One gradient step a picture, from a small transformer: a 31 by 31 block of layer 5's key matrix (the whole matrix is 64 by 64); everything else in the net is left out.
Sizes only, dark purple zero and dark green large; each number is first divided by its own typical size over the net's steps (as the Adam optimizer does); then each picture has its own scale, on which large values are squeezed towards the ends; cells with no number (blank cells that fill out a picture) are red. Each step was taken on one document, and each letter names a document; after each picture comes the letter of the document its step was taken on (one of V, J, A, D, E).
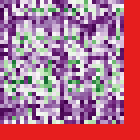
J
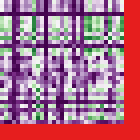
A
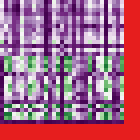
A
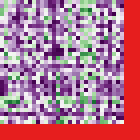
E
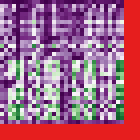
A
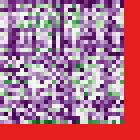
J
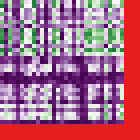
A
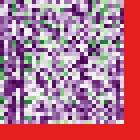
E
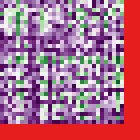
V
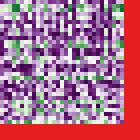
E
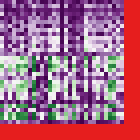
A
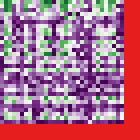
E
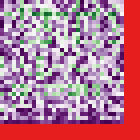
J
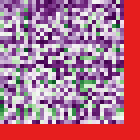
V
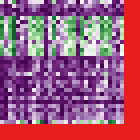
A
